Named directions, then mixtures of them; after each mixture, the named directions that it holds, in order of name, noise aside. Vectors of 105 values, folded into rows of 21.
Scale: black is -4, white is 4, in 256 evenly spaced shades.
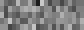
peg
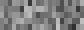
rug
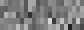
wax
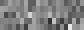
wax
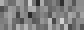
peg, wax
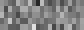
peg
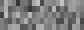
peg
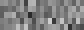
wax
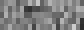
peg, rug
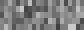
rug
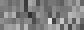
wax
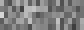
peg, rug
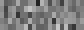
peg, rug, wax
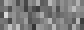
peg, rug, wax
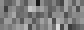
peg, rug, wax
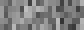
rug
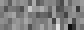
rug, wax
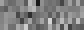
peg, wax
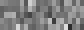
wax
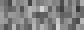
rug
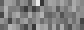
peg
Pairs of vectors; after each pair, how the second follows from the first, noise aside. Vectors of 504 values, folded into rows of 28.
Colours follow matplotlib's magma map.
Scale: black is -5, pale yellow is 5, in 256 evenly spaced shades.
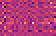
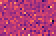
shuffled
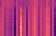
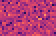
shuffled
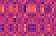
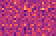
sign-scrambled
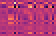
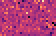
shuffled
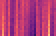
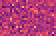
shuffled
